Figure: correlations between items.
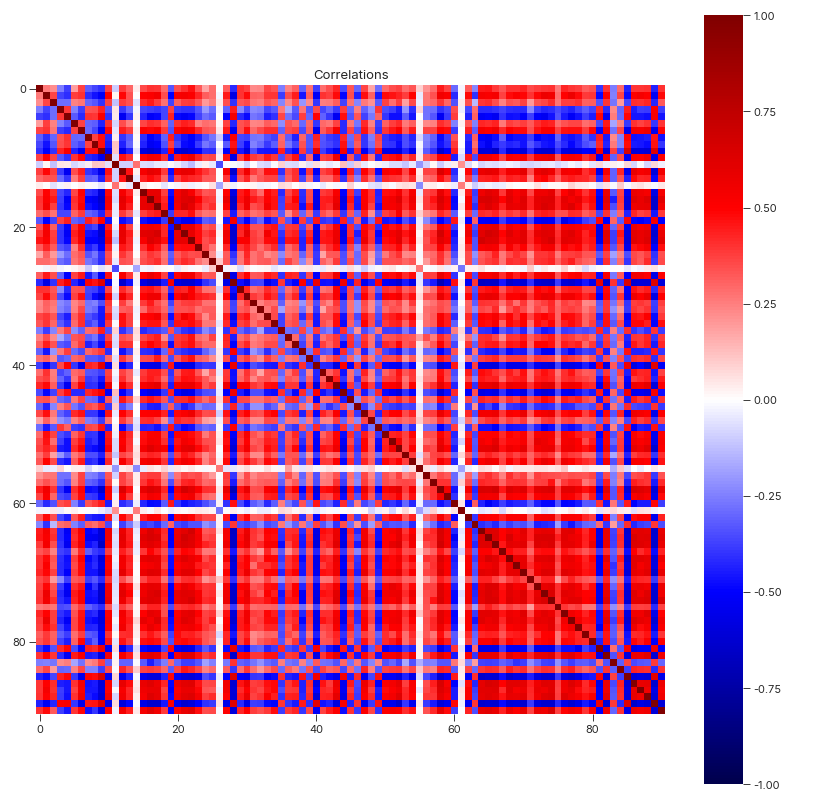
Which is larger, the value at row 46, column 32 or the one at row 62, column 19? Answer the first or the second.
the first
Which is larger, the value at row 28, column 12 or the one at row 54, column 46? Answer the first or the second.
the second
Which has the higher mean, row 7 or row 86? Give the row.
86
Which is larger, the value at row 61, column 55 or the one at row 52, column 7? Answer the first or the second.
the first
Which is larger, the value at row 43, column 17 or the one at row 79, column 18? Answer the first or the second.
the first
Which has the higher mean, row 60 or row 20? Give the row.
20
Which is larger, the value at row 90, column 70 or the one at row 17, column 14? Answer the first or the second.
the first
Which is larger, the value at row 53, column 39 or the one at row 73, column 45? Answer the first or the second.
the second
